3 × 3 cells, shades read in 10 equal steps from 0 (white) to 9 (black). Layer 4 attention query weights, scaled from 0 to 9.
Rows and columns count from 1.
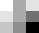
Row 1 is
0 3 1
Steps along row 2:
up up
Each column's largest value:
2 4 9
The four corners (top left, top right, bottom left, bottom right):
0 1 2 9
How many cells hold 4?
1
